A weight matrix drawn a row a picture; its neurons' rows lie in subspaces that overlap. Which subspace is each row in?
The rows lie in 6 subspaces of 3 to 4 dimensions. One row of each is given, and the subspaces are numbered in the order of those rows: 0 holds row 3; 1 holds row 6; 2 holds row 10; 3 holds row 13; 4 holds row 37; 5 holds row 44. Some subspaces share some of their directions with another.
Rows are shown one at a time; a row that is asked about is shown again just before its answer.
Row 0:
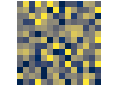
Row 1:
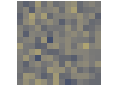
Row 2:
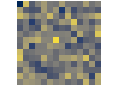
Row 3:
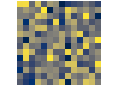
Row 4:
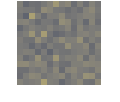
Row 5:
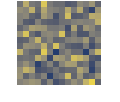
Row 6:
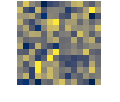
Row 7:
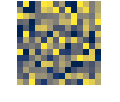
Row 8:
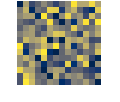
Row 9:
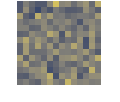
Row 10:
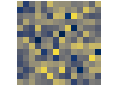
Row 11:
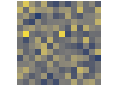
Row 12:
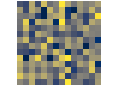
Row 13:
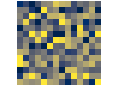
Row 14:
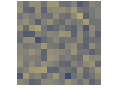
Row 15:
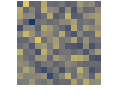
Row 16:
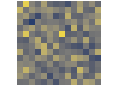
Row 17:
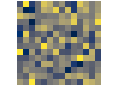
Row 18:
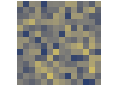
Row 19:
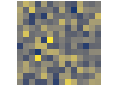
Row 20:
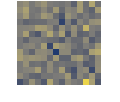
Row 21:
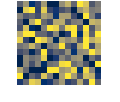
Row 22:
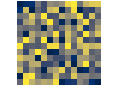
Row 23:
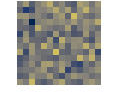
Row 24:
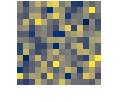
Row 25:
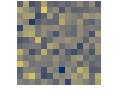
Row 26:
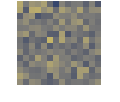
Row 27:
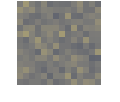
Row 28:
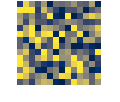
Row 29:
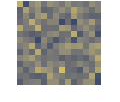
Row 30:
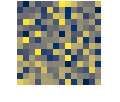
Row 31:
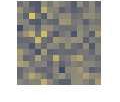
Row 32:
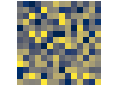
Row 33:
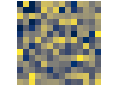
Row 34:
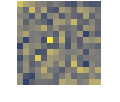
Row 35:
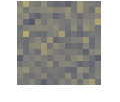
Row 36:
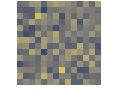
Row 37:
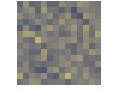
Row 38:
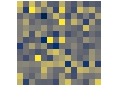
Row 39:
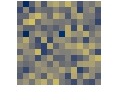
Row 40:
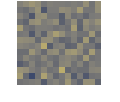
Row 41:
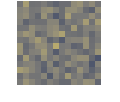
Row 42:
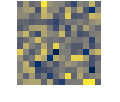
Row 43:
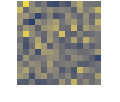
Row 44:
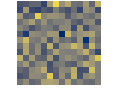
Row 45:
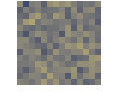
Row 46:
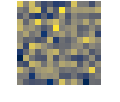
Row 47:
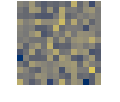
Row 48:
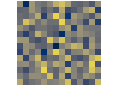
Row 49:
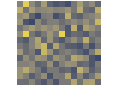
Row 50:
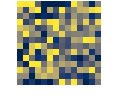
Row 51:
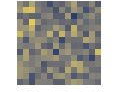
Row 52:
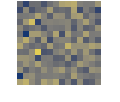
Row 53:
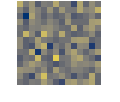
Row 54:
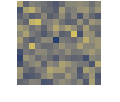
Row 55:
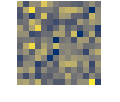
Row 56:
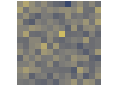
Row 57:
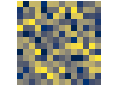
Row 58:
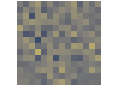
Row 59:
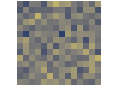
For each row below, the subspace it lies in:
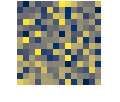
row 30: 0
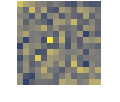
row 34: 0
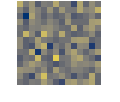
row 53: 3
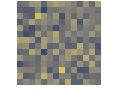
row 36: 3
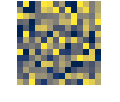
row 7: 2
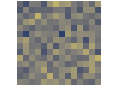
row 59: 5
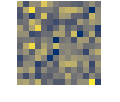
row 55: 1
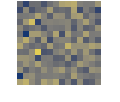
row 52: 0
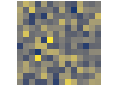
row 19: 5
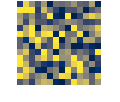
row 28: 2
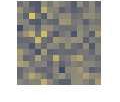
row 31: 3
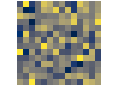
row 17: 2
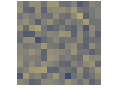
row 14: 4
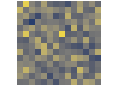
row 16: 4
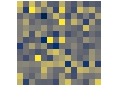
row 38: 5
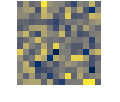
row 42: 1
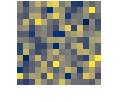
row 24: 0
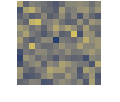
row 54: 4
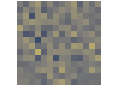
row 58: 3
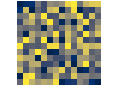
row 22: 0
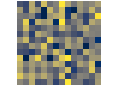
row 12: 0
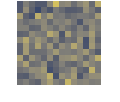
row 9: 5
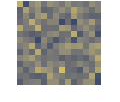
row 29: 1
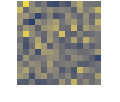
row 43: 1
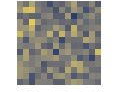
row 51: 2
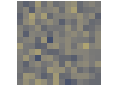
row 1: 5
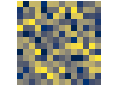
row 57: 4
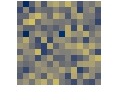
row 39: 5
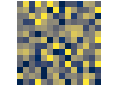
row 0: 0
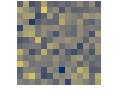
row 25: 3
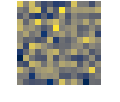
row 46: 1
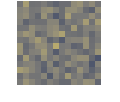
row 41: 0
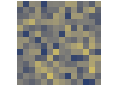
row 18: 1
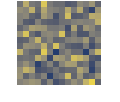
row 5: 1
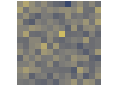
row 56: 4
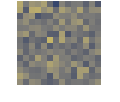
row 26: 5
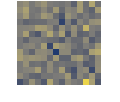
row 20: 1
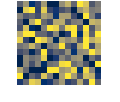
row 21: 4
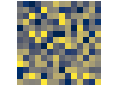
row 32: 3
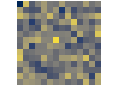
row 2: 3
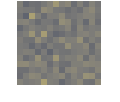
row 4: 3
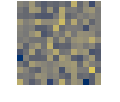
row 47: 1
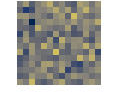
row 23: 2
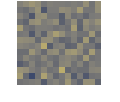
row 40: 3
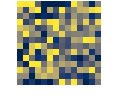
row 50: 1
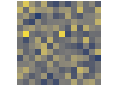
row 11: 5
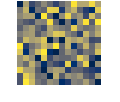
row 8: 0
